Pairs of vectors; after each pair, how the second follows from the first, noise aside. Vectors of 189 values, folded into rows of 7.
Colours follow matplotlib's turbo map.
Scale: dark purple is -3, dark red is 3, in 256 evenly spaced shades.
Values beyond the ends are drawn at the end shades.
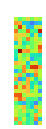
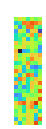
negated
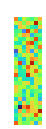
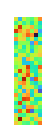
reversed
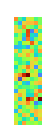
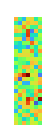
copied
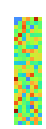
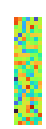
negated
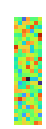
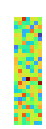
negated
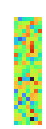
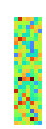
negated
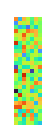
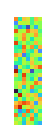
copied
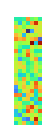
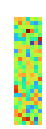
negated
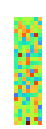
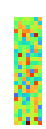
copied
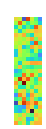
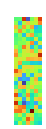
negated
